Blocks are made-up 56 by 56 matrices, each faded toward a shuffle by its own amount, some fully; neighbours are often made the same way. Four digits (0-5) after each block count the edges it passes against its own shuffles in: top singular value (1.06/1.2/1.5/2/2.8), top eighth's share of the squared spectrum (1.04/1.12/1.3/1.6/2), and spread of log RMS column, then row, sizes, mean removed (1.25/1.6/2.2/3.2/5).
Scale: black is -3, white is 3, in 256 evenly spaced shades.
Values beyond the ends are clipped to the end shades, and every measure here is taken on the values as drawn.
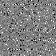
3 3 0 2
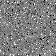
1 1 0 0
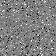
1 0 1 0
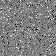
0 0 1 0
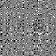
4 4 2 2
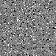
3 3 1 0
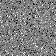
0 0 0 0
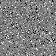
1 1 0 0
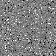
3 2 1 0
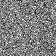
0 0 0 0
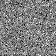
0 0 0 0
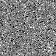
0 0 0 0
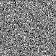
0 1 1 0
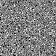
0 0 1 0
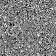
0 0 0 0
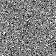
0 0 1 0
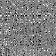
4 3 1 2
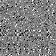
3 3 1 1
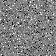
1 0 0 0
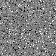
2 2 0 0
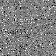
3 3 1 1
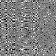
4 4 3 3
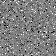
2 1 0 0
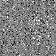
3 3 1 1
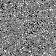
2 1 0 0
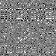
4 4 2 3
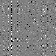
4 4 2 1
